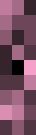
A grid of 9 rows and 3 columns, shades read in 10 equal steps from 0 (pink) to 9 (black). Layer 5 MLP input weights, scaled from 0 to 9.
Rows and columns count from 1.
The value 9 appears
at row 5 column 2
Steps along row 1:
up up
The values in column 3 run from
0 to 7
